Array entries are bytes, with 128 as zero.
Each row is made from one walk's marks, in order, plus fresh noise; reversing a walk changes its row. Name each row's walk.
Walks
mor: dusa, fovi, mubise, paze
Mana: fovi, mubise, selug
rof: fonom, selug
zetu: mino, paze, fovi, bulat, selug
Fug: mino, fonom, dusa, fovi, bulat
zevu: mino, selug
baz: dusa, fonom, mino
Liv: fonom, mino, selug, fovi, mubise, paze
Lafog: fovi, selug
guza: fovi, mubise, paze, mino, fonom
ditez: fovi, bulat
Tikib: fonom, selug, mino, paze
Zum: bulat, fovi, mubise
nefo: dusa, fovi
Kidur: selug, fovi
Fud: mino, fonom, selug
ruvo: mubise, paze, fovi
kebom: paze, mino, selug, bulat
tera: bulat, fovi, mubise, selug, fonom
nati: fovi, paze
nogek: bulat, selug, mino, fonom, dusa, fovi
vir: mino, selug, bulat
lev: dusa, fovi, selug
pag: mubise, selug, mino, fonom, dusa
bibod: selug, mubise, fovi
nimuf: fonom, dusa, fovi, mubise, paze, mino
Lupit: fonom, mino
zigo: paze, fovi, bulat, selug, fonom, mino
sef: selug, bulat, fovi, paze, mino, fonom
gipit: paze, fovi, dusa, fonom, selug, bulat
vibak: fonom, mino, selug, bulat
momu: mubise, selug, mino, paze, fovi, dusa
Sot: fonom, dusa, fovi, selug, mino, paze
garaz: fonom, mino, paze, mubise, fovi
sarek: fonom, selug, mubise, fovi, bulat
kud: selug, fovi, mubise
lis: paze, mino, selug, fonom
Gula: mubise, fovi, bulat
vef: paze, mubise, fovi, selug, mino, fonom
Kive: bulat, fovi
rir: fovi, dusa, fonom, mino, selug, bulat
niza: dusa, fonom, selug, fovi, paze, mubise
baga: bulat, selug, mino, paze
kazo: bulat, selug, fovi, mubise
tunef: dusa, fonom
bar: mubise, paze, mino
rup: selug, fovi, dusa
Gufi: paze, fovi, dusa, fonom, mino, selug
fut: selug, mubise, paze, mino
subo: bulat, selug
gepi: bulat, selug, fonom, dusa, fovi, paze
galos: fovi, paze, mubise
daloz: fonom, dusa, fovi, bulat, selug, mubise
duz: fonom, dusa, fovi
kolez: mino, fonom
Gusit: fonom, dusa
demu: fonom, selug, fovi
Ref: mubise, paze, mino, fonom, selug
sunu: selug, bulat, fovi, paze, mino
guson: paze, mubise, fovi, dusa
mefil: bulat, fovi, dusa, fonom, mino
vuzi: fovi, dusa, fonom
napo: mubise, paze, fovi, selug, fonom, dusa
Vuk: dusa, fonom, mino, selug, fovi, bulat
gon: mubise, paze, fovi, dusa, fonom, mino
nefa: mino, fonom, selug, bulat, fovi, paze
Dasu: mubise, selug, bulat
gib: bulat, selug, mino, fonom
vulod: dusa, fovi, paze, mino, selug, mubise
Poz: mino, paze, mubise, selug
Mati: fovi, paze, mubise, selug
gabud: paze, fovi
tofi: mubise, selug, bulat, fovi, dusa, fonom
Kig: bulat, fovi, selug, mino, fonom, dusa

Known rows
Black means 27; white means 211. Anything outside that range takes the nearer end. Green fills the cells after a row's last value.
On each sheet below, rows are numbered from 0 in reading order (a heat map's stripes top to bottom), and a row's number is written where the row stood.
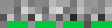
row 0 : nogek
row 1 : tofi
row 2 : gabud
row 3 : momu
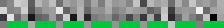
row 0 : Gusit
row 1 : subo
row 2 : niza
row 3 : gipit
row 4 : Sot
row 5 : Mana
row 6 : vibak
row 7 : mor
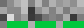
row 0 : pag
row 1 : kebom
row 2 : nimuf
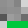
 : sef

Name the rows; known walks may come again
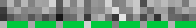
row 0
kebom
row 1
Tikib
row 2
subo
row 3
gib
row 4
Gusit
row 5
Poz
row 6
sunu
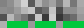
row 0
baz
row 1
kud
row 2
zetu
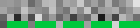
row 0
momu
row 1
pag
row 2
fut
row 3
Liv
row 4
kolez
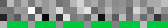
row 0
Dasu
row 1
galos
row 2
tunef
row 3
ruvo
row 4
nogek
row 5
bar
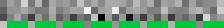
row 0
zigo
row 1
sarek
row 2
Sot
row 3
mor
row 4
nati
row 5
Kive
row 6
ditez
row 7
tofi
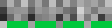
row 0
vibak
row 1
gipit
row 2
Kidur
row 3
nimuf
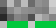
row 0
vir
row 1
vef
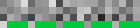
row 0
Lupit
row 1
lis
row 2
Mana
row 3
gabud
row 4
Gula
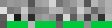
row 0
guson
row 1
Fud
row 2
napo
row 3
Mati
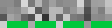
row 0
sef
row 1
Zum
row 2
guza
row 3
Gufi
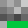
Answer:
baga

